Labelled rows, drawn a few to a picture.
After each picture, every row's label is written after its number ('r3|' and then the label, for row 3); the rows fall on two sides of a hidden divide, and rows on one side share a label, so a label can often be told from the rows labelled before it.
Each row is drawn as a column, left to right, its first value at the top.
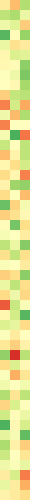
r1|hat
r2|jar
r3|hat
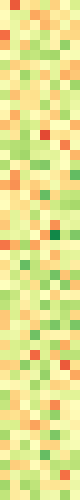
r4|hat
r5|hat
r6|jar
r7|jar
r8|hat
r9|hat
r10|hat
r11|hat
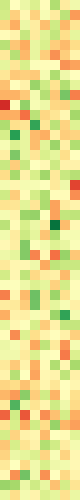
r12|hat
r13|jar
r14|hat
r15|hat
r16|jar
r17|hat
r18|jar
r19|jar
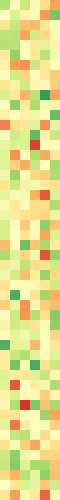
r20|hat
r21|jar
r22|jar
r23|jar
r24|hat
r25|jar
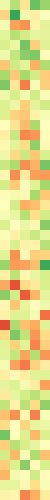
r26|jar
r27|hat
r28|hat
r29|hat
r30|hat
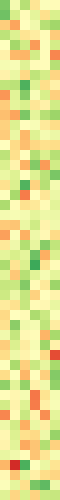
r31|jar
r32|jar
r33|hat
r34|jar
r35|jar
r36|jar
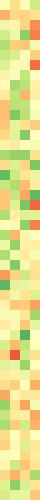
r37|jar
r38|jar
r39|jar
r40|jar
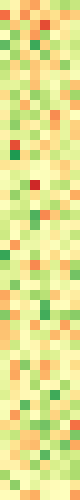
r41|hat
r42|jar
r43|jar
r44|hat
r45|hat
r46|hat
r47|hat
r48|hat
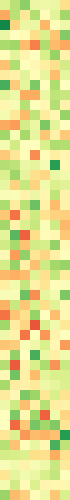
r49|jar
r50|hat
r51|jar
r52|hat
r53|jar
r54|hat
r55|jar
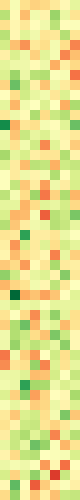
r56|hat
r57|jar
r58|hat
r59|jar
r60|hat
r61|jar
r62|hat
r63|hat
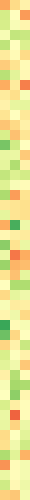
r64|jar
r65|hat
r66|hat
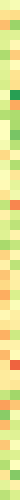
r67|hat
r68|hat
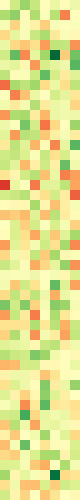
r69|hat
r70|hat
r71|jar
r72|jar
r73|hat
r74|hat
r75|hat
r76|hat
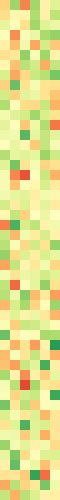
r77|jar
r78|hat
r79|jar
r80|hat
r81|jar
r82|hat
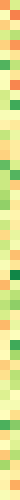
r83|hat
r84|hat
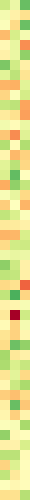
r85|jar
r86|jar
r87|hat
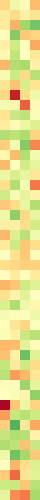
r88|jar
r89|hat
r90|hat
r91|hat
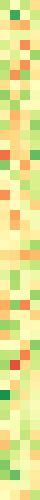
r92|hat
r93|hat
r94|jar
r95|jar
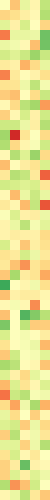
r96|jar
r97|hat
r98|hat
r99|jar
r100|hat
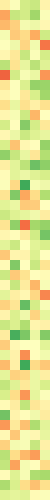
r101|hat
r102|jar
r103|jar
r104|hat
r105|hat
